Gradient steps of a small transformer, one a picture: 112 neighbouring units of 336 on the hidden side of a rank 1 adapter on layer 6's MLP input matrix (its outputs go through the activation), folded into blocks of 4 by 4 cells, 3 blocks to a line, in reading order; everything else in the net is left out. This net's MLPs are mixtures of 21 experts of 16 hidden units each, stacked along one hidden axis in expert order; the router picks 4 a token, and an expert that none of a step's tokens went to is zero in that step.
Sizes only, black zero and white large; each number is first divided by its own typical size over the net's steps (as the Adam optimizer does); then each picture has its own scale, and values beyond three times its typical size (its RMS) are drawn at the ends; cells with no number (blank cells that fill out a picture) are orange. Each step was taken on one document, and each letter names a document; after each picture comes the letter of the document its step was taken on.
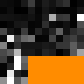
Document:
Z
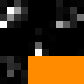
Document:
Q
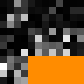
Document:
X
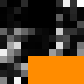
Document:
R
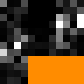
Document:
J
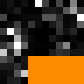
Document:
J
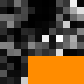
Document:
X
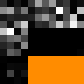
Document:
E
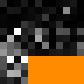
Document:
R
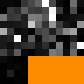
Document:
E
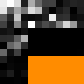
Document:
E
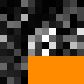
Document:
X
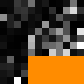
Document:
X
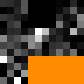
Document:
J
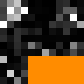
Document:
Q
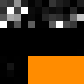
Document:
Q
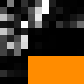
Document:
E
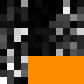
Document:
R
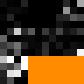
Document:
R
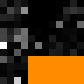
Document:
J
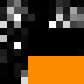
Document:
Q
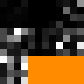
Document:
R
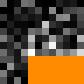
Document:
X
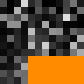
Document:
X
